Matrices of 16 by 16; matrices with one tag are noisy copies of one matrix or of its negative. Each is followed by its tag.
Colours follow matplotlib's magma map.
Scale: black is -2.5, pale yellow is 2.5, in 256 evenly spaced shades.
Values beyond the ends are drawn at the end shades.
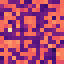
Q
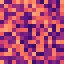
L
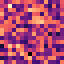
L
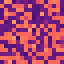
L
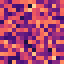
L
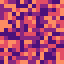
Q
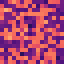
Q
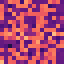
Q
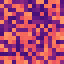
L
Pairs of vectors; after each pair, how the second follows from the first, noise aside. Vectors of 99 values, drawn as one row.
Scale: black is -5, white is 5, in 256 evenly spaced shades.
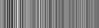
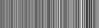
reversed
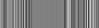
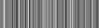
shuffled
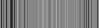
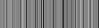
shuffled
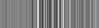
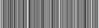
shuffled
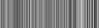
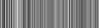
reversed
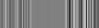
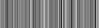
shuffled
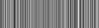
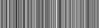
shuffled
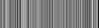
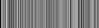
reversed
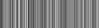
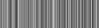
shuffled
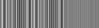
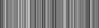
shuffled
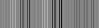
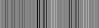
reversed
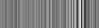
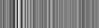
reversed
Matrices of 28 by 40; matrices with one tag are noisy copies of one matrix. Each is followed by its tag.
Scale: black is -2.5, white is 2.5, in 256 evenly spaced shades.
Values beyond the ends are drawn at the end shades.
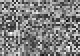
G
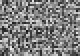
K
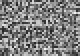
K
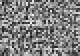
K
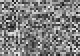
G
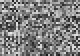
G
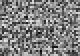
K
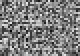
K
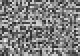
K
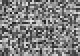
K
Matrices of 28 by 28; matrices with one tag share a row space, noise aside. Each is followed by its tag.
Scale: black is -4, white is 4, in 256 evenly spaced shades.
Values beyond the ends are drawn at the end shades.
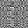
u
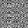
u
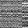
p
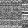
p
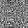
u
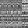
p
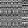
p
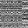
p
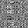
u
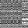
p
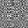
u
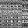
p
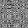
u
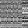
p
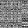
p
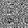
u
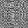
u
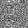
u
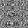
u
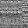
p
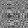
u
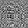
u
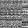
p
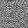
u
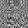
u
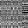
p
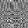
u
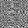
u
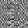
u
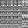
p
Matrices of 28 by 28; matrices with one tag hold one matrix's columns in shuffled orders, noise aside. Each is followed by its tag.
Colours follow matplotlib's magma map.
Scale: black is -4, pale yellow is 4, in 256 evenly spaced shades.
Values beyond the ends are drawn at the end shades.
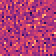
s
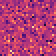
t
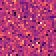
s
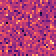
s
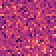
t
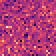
t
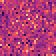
s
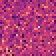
t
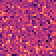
t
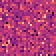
s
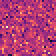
t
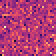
t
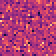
s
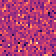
s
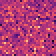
t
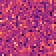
s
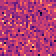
s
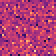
t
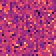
s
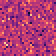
s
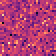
s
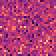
t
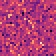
s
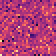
t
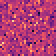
s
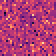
s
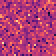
s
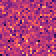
t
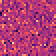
s
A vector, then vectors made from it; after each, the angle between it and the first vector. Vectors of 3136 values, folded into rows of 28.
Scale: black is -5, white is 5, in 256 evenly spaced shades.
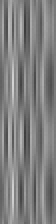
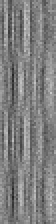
nearly opposite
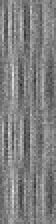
nearly parallel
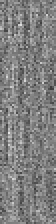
partly aligned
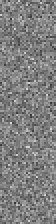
orthogonal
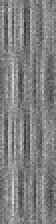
nearly parallel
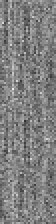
partly aligned
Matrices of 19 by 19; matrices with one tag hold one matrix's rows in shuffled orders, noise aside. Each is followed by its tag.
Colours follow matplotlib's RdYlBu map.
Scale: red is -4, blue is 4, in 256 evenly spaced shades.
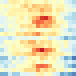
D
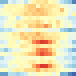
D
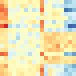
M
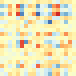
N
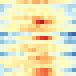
D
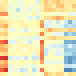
M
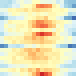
D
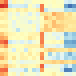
M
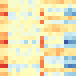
M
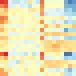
M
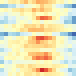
D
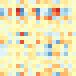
N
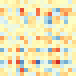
N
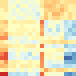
M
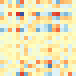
N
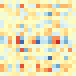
N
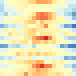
D
